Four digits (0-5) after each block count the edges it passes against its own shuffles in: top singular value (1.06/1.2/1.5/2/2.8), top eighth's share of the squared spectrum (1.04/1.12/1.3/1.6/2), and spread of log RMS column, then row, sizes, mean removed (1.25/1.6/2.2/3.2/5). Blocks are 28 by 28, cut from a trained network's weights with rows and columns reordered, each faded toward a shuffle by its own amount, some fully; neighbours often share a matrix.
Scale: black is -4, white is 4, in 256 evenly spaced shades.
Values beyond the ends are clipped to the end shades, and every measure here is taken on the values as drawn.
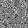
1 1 0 0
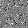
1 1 0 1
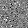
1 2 1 0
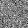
1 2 0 0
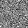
0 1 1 0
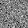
1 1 0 0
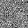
2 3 0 2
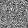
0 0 0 0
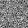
1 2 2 0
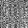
3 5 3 1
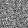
1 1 0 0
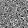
1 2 1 0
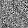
0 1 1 0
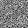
2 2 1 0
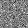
0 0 0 0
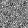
1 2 0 1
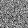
0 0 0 0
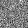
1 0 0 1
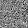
0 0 0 0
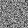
0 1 0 0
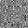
3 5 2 2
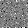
2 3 0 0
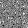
1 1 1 0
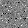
1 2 0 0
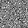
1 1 0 0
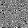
2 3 1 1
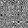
2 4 2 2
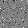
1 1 0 0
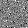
0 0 0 0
